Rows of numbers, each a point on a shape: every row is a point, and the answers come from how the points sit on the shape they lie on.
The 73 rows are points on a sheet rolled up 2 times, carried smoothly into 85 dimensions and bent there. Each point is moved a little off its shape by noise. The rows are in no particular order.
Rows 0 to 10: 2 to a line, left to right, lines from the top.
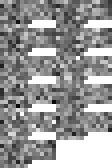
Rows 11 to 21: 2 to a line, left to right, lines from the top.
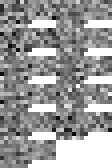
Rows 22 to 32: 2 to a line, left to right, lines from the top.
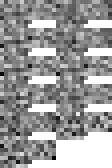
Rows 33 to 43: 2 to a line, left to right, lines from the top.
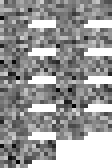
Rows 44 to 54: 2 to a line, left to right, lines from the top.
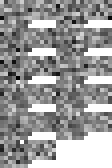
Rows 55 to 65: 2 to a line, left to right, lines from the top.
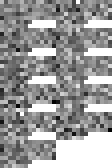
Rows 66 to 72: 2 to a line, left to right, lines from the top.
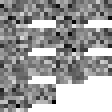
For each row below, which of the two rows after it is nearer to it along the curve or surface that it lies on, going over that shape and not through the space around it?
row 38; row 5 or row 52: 52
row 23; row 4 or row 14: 14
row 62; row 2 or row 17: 17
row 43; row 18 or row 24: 18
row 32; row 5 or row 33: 5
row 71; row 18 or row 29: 29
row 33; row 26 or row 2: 26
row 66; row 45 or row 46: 45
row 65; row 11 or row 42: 42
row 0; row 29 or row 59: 59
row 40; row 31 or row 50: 31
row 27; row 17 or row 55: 17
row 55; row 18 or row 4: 4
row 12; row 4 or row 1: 4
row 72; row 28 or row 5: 5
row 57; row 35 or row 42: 42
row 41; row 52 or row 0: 0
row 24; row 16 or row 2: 16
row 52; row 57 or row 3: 57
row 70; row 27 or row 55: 55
